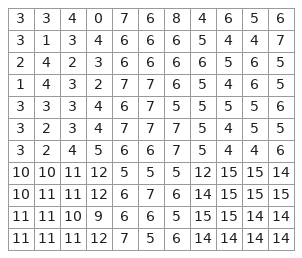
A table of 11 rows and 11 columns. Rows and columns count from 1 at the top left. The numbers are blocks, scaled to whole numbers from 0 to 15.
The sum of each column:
60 62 65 67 69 68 67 90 91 93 97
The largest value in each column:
11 11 11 12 7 7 8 15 15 15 15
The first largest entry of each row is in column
7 11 5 5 6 5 7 9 9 8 8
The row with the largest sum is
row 9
